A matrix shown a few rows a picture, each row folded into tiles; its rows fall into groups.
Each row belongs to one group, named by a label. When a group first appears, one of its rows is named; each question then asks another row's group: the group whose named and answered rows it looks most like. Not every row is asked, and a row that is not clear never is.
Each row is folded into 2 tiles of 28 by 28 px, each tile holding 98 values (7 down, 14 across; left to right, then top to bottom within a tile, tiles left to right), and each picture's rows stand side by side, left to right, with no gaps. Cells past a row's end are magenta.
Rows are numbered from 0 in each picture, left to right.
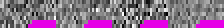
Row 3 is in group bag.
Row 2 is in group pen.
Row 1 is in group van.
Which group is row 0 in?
pen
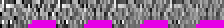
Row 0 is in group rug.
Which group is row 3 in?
rug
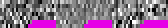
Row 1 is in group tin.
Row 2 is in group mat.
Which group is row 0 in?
pen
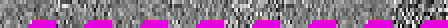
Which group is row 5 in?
tin
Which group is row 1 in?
rug
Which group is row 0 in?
van
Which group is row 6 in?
van
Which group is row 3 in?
tin
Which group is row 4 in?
bag
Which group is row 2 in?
mat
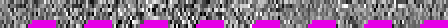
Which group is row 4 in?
bag
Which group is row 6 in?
rug
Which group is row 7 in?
rug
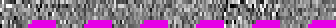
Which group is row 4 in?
tin
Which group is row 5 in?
bag
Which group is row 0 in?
rug
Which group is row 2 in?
rug
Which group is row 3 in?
bag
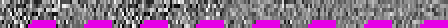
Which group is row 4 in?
mat
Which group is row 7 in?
mat
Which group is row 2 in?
pen
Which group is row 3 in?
tin
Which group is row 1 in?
rug
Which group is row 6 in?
bag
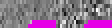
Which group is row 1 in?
van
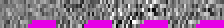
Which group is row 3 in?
mat
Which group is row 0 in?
mat
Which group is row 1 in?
pen
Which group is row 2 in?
mat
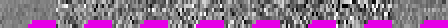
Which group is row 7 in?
van
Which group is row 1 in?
rug
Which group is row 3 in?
bag
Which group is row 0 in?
van
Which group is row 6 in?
tin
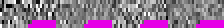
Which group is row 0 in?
tin
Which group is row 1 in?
tin
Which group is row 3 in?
mat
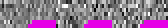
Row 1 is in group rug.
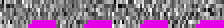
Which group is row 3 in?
mat
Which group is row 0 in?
tin
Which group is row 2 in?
tin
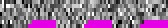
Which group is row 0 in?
rug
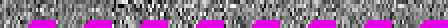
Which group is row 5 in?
bag
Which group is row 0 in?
van
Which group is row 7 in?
rug
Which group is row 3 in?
bag
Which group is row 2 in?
tin
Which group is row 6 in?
bag
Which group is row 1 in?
van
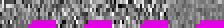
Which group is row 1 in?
mat
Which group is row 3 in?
van
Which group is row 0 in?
rug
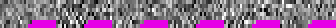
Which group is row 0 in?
mat
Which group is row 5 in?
rug
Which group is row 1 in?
pen
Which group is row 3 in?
pen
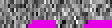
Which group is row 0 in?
pen
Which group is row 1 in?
mat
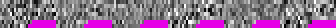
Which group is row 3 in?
mat
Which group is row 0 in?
pen
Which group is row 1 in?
mat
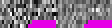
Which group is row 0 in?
pen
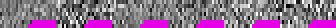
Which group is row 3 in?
pen
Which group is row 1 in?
pen
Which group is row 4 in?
bag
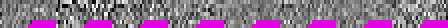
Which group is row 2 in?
tin
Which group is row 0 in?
van
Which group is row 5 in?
tin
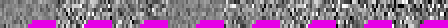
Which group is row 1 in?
bag
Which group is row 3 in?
bag
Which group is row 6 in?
rug
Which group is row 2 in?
van
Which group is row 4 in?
rug
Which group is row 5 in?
bag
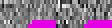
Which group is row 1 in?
rug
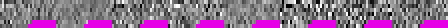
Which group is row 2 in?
tin
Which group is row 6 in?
pen
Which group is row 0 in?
rug
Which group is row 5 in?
tin
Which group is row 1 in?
van
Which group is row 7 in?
pen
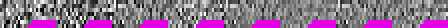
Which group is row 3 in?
bag
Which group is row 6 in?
rug
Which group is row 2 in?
rug
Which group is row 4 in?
rug
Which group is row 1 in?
pen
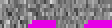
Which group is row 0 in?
van
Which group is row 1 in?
bag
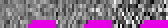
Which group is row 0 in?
mat
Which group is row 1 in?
van
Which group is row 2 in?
pen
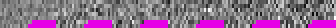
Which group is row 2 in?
mat
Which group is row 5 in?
pen
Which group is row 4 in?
pen
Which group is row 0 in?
bag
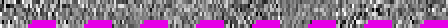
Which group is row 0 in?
tin
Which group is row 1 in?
tin
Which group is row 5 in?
van
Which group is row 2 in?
rug
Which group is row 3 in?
bag
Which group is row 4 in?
pen
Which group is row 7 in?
van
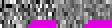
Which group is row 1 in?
van
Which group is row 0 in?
tin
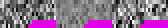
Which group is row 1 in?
bag
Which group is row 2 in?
mat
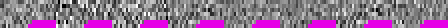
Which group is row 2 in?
bag
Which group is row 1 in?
tin
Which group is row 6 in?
mat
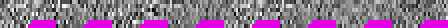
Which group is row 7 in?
pen
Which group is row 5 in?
rug
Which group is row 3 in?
rug
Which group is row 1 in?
rug
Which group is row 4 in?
bag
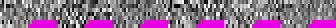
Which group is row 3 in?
tin
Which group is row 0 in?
tin
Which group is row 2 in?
pen
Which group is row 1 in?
pen
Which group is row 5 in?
tin
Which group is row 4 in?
bag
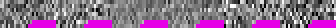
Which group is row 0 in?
pen
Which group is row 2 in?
van
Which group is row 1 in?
mat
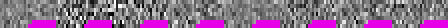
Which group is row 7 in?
tin
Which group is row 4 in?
van
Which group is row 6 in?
van
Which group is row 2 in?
rug
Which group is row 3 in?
van
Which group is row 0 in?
mat
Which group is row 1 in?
pen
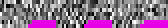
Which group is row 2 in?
mat
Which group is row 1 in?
pen
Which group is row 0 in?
tin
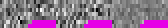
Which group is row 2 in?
van
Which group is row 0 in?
van
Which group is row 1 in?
mat
